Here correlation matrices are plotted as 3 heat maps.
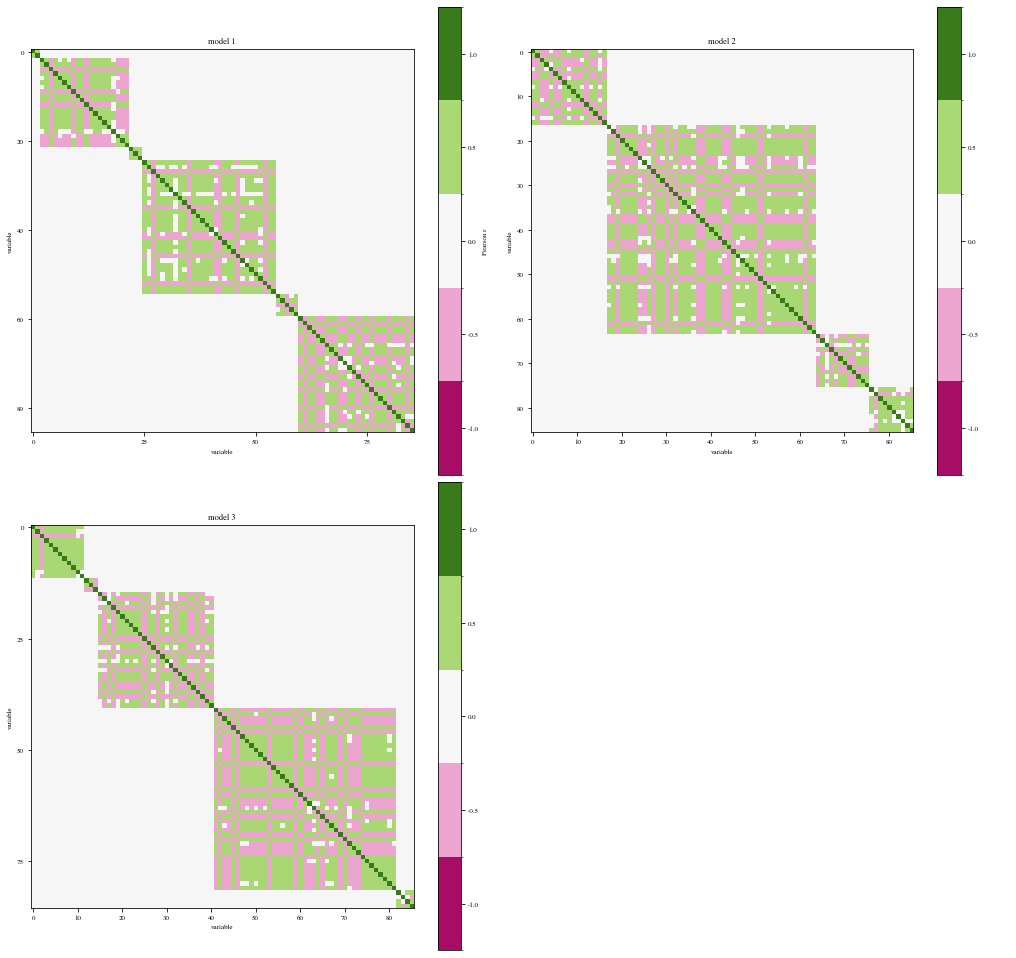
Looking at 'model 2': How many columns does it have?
86
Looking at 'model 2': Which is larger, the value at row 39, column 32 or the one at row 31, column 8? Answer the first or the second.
the second
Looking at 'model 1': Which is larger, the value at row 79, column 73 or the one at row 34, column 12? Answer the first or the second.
the second
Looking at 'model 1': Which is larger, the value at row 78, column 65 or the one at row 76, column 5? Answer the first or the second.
the second
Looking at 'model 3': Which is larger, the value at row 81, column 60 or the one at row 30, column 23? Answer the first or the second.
the first
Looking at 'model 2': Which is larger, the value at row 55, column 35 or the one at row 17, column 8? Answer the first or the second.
the first
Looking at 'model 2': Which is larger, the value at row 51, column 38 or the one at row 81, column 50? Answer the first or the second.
the first
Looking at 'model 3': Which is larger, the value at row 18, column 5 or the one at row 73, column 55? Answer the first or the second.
the first
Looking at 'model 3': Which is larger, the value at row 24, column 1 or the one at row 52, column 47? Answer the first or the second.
the second
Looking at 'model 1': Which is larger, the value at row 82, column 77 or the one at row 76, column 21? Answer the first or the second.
the first
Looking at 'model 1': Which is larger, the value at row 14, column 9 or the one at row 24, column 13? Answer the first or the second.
the second
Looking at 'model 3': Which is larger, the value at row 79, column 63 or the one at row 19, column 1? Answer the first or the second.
the second
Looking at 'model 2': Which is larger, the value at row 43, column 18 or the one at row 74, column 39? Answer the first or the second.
the second
